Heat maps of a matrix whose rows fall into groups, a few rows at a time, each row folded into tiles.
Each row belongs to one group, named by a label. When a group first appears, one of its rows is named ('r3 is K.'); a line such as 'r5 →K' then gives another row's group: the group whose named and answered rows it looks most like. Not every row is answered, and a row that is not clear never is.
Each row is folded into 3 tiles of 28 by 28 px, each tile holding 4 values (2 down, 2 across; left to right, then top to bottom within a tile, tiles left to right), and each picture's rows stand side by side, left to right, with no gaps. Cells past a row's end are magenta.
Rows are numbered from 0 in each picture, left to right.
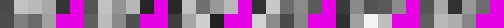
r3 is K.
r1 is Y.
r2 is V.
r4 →V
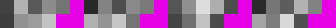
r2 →Y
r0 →V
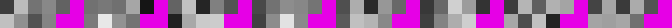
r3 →V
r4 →V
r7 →K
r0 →K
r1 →Y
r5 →Y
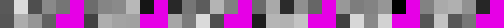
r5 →Y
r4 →Y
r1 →Y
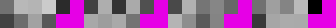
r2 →K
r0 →Y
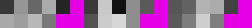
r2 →Y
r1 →V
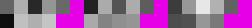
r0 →V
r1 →K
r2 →Y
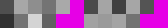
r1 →K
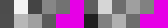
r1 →V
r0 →V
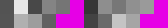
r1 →V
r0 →V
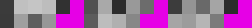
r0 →Y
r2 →K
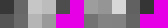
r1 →Y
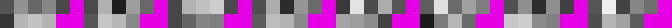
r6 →K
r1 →V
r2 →Y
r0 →V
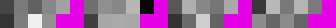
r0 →V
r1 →Y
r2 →V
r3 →K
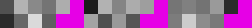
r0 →V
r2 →Y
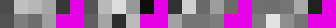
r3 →Y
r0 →Y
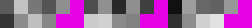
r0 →V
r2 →V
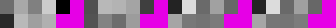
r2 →K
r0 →Y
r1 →Y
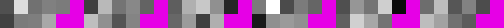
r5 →K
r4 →Y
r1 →K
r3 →V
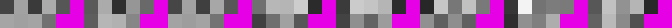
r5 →K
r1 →V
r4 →Y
